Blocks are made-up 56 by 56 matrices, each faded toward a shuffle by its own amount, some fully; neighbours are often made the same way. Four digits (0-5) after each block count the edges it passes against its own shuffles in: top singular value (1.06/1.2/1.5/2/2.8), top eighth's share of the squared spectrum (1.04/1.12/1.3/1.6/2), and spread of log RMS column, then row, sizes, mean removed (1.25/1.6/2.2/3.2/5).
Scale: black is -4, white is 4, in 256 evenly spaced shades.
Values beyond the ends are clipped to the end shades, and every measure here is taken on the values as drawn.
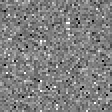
0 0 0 0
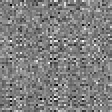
4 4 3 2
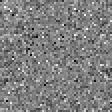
2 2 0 0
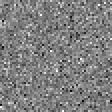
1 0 0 0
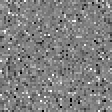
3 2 0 0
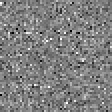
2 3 0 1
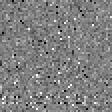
3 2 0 0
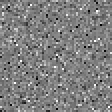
0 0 0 0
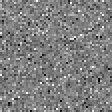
0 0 0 0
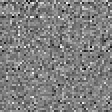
3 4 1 2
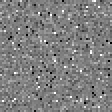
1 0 0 0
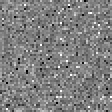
1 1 0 0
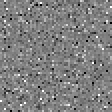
0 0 0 0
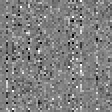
2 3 3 0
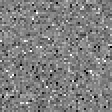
2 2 0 0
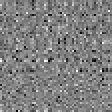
4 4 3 3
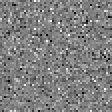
2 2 0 1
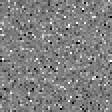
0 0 0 0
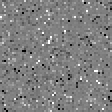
0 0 0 0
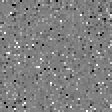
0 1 0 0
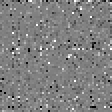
2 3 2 1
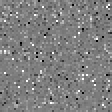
1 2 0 1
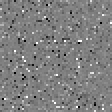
1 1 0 0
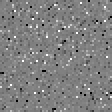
0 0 0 0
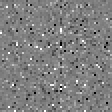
2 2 1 1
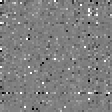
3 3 1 1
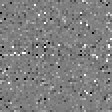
2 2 1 1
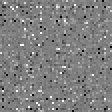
2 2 1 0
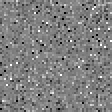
1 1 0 0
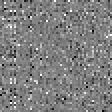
4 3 2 1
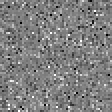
2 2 0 0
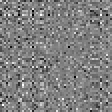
4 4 2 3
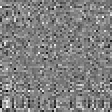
4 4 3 2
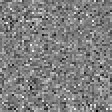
2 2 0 1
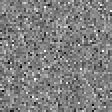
1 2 0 0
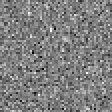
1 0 0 0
